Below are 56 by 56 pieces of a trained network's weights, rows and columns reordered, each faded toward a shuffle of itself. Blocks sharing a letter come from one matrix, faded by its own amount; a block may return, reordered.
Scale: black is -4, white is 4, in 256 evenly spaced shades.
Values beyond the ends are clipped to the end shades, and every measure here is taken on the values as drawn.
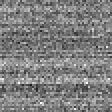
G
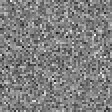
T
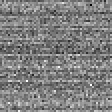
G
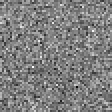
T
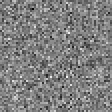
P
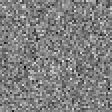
T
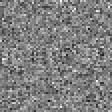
P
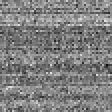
G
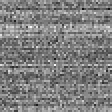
G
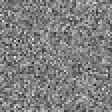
T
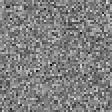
T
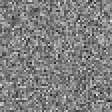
T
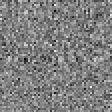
P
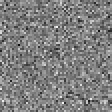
P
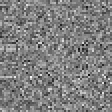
P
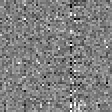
P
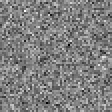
T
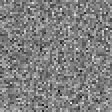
T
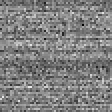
G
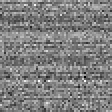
G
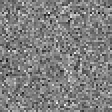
P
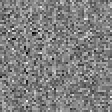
P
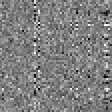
P
